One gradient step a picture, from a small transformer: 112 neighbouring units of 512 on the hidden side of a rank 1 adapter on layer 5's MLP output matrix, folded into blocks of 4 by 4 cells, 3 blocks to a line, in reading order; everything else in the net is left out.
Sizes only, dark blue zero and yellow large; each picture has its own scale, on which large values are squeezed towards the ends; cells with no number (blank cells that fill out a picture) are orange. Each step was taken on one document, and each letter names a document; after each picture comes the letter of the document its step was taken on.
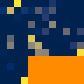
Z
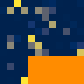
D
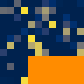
D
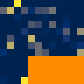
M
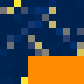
M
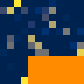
Z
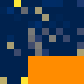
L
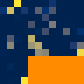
Z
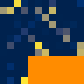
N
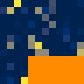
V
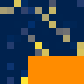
N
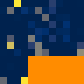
L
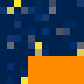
N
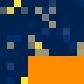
V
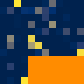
Z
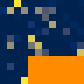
D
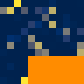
M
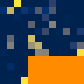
Z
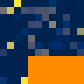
M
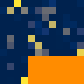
D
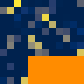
M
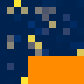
D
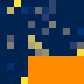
Z
